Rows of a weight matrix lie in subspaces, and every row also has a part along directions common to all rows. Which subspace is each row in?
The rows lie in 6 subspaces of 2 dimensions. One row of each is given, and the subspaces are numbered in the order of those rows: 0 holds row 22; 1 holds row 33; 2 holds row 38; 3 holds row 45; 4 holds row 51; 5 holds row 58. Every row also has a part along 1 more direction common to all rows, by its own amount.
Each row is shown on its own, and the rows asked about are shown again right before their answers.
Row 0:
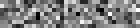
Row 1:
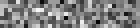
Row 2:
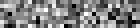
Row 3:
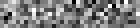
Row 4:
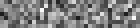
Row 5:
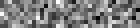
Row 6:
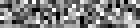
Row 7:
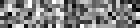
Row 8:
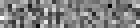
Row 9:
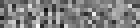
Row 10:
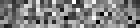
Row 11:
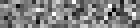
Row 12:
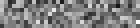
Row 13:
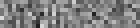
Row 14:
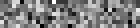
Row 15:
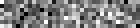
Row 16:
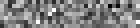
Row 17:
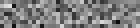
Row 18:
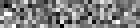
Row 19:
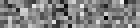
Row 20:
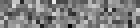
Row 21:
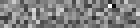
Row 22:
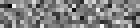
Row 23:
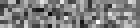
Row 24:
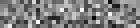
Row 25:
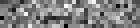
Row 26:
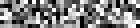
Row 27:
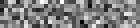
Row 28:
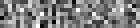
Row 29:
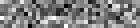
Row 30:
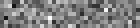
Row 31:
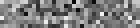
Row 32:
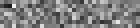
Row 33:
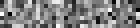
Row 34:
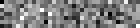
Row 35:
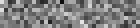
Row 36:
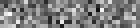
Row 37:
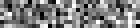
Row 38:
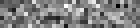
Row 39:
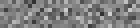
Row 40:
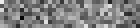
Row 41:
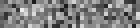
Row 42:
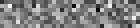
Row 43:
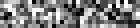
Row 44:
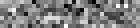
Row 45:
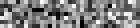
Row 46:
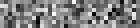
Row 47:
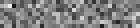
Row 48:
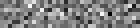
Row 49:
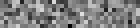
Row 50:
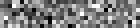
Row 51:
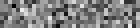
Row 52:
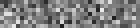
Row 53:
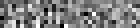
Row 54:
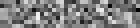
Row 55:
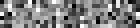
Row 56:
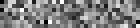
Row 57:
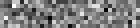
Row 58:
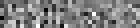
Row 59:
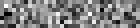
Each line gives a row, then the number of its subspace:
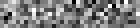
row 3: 2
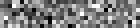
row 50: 4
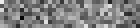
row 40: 3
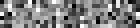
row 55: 1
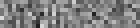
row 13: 5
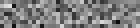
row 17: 0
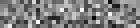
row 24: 2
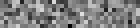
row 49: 4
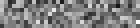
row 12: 3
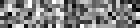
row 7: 1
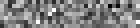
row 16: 3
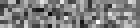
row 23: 3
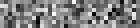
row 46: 5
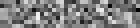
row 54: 1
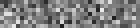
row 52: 0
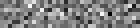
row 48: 1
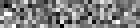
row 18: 0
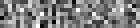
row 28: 5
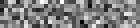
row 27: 3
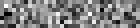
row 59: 0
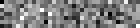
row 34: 3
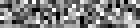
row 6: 1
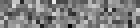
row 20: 4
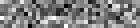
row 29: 2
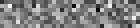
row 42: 0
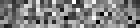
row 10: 2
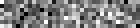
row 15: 3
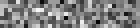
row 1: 3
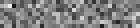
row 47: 0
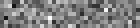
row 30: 4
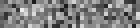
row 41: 4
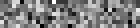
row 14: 4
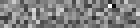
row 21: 2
